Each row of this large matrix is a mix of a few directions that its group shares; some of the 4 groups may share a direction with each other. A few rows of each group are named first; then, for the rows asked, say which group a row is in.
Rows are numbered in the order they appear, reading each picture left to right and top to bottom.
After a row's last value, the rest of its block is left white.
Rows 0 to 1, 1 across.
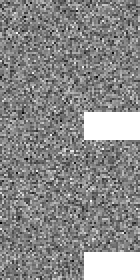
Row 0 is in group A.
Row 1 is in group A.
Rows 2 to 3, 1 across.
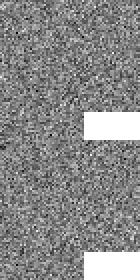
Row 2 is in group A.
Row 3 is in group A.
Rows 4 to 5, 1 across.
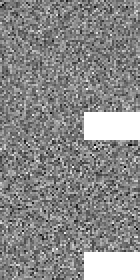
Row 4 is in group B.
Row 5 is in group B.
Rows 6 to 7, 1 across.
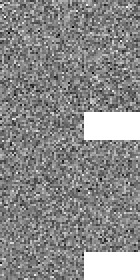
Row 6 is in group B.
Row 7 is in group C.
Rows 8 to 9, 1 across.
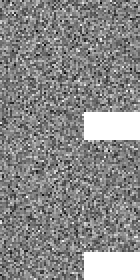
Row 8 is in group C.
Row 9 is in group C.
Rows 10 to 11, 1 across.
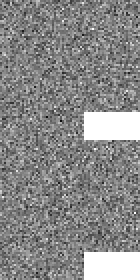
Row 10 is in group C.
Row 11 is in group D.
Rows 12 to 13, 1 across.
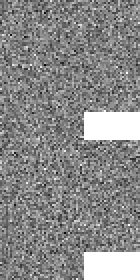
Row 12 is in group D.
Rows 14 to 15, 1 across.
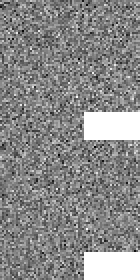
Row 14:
B
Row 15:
C
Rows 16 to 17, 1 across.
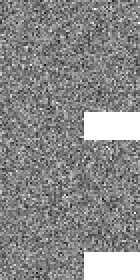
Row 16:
D
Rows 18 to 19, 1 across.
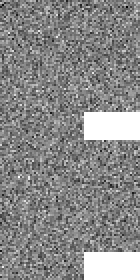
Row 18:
B
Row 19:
A
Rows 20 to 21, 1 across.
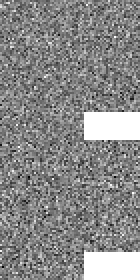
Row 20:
A
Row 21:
A
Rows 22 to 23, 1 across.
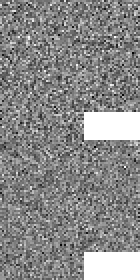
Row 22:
A
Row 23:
A
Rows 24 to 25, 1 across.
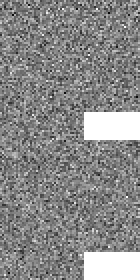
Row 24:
C
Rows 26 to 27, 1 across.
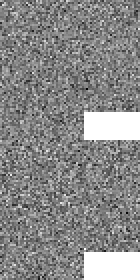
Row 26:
B
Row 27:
D
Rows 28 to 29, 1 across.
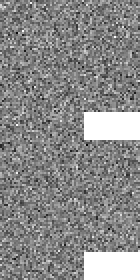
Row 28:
B
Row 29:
C
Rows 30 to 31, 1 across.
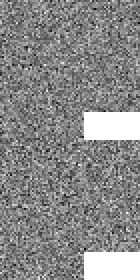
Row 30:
D
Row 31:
D
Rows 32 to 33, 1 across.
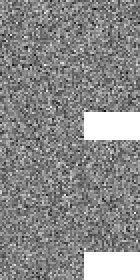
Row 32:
D
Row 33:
D
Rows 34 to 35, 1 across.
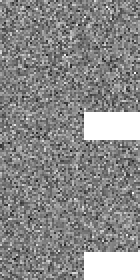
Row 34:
D
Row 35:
C
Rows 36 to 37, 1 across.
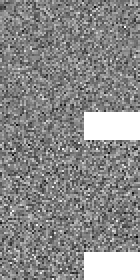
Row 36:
B
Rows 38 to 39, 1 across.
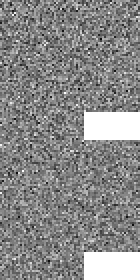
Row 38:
C
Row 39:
A
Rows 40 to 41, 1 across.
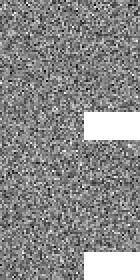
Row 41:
C
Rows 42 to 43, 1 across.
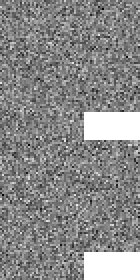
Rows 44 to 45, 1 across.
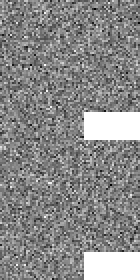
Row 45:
A
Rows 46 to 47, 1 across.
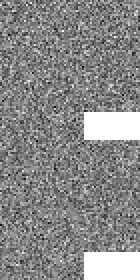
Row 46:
B
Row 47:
B
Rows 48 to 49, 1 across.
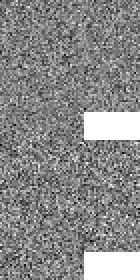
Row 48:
D
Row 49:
A
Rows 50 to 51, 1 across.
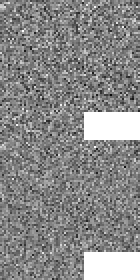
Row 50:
C
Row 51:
B
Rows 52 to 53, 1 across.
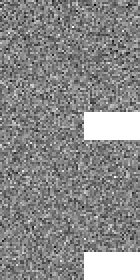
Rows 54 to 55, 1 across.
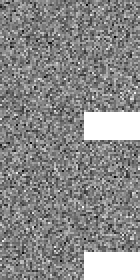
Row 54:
A
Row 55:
B
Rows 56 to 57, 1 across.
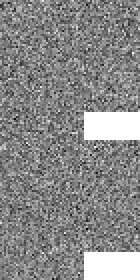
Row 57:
A
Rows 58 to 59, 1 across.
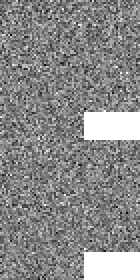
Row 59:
D
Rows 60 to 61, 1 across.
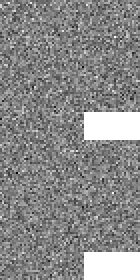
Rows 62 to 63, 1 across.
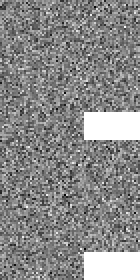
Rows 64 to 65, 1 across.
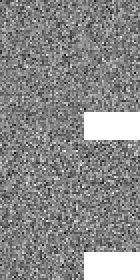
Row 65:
C
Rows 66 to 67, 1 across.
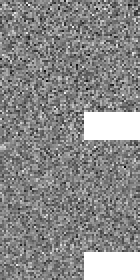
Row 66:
A
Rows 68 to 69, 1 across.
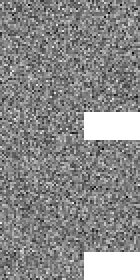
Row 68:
C
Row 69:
A
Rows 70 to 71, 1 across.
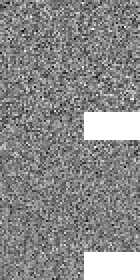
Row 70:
C
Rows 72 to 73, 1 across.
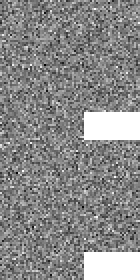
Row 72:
D
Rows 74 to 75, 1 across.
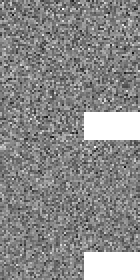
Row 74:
C
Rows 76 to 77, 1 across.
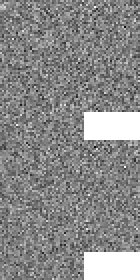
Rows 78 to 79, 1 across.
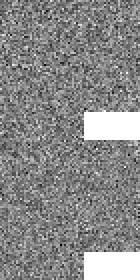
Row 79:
A
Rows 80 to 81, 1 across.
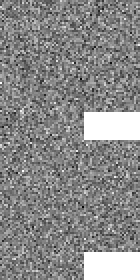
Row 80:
A
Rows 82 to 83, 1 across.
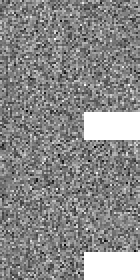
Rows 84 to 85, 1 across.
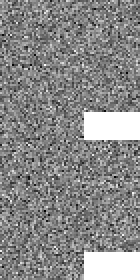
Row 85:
A
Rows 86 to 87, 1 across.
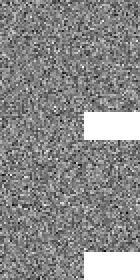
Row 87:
D
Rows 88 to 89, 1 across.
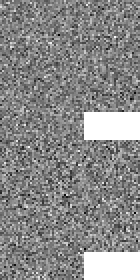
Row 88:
A
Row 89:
D
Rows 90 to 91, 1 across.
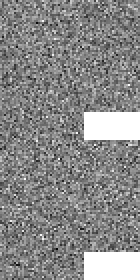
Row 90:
C
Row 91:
B
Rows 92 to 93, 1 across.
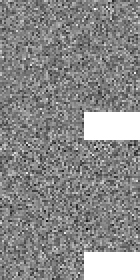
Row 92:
D
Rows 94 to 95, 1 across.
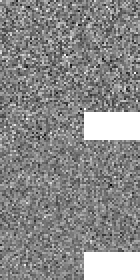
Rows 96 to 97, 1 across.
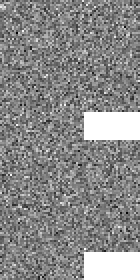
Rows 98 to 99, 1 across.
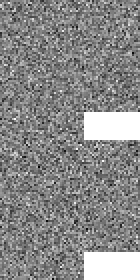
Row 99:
A
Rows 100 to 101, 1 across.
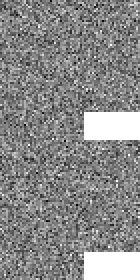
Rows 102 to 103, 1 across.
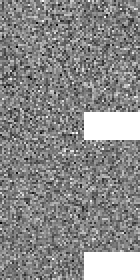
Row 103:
A
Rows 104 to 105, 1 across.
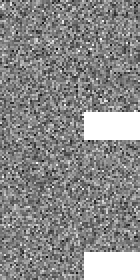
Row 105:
C
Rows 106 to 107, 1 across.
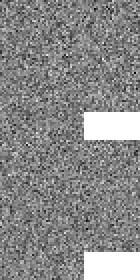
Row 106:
D
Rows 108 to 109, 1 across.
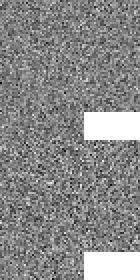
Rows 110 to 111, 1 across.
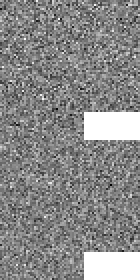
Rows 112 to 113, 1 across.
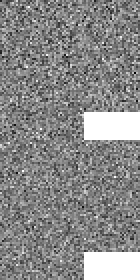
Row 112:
D
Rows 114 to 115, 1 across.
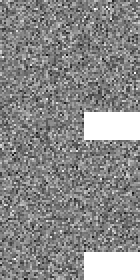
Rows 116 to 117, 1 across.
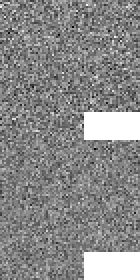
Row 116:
B
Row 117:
D
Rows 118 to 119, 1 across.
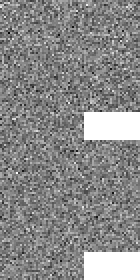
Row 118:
B
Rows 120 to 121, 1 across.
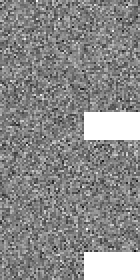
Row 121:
C
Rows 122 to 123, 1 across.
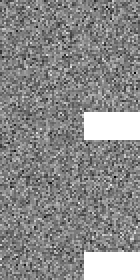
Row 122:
D
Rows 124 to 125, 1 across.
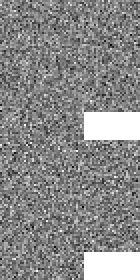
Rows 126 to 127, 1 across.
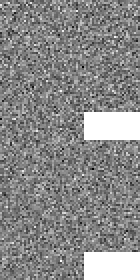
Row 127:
C
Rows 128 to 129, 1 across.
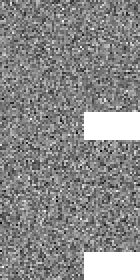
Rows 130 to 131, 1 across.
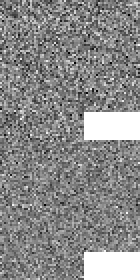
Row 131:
D
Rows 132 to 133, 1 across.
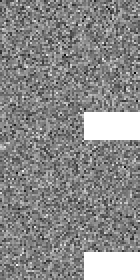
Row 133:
B
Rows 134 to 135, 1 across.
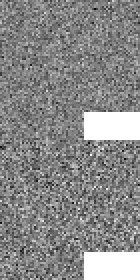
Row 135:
A
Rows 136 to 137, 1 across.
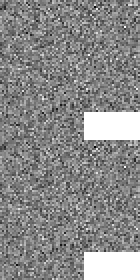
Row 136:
B
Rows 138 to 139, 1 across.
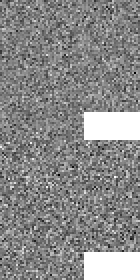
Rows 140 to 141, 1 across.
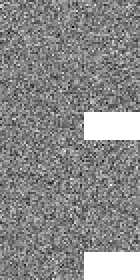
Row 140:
B
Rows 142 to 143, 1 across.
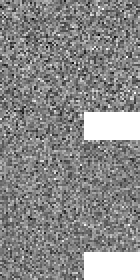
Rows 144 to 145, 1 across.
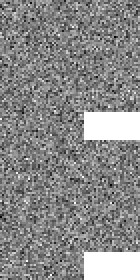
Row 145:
A
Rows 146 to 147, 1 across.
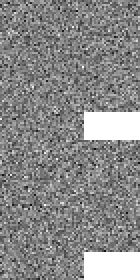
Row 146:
B
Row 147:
D
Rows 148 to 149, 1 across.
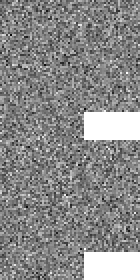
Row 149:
D
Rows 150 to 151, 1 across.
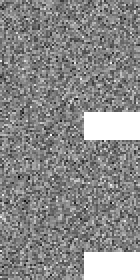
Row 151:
A
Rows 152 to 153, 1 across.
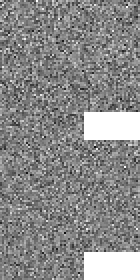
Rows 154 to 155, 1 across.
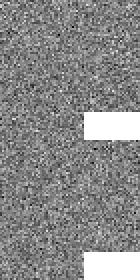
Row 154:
B
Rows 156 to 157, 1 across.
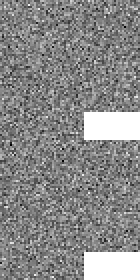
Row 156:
C
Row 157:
C
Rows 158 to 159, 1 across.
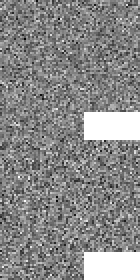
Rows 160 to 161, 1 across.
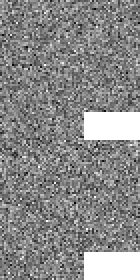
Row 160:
D
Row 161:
A
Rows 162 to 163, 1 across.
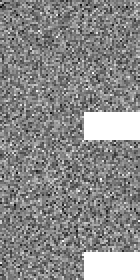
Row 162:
B
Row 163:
C
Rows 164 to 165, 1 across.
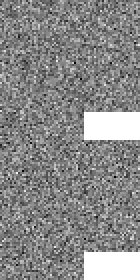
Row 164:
A
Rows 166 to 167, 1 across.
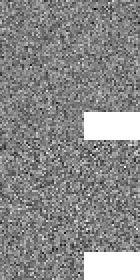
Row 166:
D
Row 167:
B
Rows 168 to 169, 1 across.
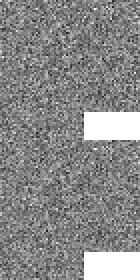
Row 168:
D
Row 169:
D
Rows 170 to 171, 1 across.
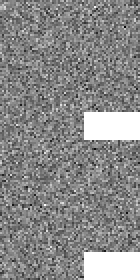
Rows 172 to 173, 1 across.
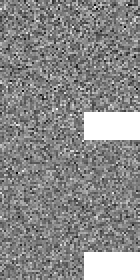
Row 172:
B
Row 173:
A
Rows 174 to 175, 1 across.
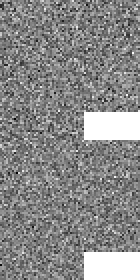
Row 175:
C
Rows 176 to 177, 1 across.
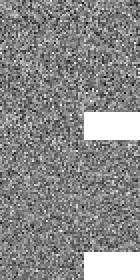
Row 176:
A
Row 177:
B
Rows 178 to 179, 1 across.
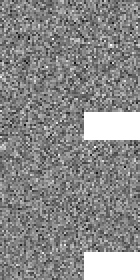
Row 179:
C
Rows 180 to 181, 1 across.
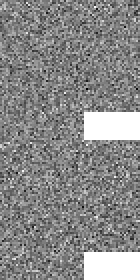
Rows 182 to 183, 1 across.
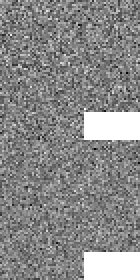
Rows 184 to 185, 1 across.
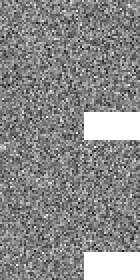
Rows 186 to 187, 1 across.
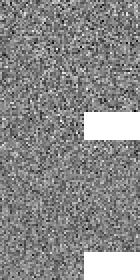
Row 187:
B
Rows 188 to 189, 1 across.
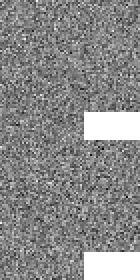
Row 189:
A
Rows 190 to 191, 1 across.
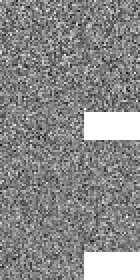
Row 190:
D
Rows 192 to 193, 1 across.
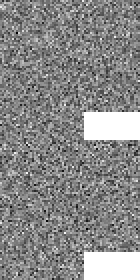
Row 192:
C
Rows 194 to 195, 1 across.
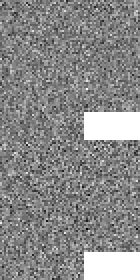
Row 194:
B
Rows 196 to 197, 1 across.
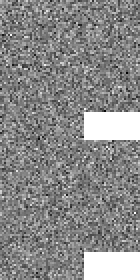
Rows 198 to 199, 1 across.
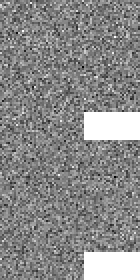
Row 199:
A
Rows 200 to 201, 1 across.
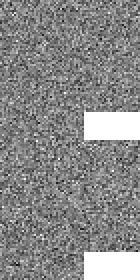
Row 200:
C
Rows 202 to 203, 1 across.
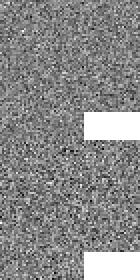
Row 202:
C
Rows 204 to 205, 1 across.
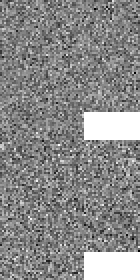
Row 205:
C
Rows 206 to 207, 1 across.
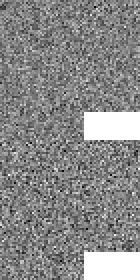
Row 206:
A
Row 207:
B
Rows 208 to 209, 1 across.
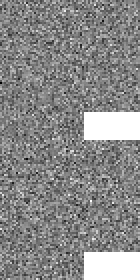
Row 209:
A
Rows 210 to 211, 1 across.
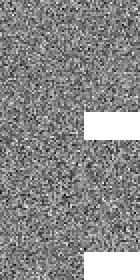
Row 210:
C
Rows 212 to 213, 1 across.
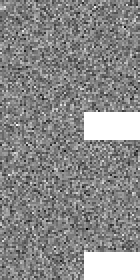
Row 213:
B
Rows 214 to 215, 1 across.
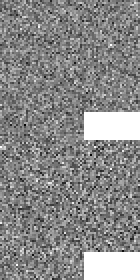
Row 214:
A
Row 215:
A
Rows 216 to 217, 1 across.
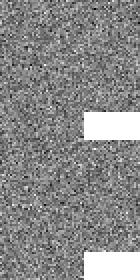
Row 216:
D
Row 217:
D
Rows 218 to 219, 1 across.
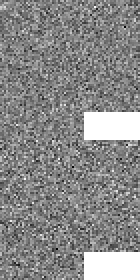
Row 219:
B
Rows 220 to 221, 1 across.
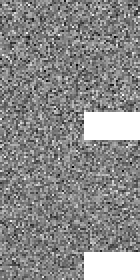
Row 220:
A
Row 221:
B
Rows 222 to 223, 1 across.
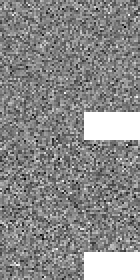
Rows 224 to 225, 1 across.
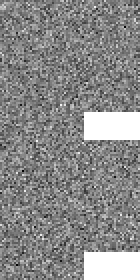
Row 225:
B
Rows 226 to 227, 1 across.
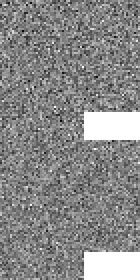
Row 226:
C
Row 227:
D
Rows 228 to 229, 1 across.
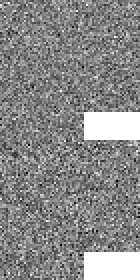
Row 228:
B
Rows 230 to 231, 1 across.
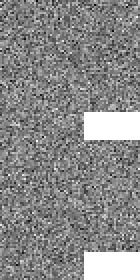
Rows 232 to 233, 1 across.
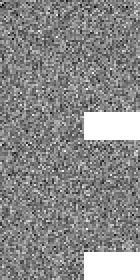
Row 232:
B
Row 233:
B
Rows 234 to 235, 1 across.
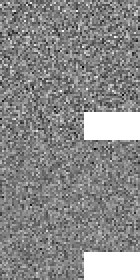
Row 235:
D
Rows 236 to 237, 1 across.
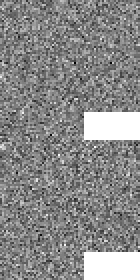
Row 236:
A
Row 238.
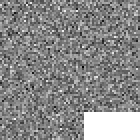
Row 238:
A
